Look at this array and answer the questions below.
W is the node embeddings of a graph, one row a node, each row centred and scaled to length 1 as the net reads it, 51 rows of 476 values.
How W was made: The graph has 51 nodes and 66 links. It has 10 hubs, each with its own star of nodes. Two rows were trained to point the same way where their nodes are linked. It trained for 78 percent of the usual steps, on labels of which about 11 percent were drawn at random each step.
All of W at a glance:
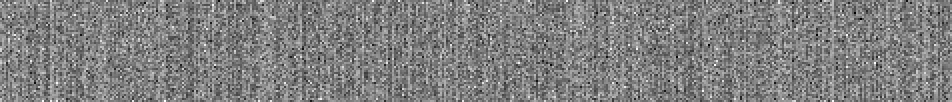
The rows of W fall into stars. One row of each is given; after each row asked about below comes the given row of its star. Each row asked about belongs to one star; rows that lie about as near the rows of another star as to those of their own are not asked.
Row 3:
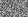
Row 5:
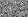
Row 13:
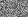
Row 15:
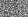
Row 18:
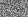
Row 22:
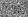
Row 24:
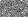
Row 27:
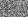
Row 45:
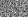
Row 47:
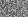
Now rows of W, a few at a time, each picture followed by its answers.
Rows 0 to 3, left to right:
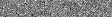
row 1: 47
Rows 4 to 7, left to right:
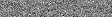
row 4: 5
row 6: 18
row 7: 22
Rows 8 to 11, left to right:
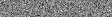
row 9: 3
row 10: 5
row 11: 3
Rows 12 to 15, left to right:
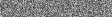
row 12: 3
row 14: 27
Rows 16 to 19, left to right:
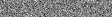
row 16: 47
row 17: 45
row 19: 45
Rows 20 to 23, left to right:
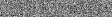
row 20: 5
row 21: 45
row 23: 15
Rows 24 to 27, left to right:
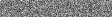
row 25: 24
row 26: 5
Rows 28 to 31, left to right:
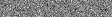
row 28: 24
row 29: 13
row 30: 22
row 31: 18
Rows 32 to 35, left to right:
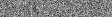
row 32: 27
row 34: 3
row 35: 18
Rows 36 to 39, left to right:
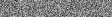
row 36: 5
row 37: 13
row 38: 18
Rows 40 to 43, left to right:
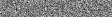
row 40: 3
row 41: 13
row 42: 45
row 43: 15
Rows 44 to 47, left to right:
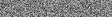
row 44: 24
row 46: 22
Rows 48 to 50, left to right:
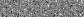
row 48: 45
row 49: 22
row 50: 27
